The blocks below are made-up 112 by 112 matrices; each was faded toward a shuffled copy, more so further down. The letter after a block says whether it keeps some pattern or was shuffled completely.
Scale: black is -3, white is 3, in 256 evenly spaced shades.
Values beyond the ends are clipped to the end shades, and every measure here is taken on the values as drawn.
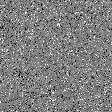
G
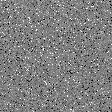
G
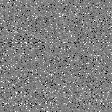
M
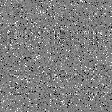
M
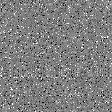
M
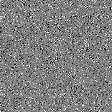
M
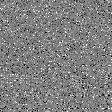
M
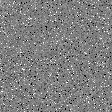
G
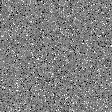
G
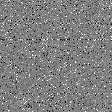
M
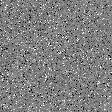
G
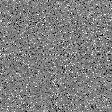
M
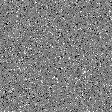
G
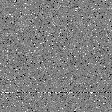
M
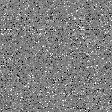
M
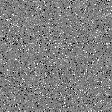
M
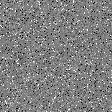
G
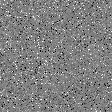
G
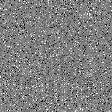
M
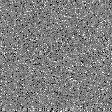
M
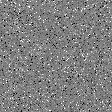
G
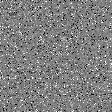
M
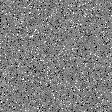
G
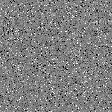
M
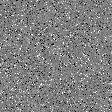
G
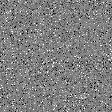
M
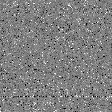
M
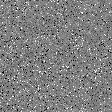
G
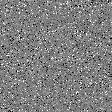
G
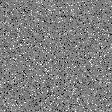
M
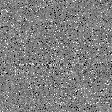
M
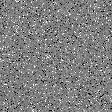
G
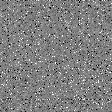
M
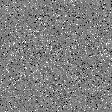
M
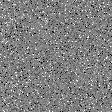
G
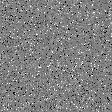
G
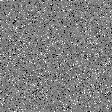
M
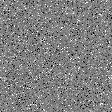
G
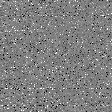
M
